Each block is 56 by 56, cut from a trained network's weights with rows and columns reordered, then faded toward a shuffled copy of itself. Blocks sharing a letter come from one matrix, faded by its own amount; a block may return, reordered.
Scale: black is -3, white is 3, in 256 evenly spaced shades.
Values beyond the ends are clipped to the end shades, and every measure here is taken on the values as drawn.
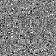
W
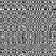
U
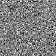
W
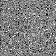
W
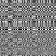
U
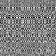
U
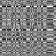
U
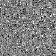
W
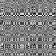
U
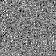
W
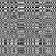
U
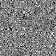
W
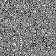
W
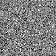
W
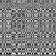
U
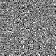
W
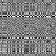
U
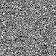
W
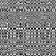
U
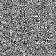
W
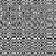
U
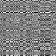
U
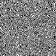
W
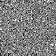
W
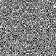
W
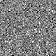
W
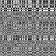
U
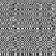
U
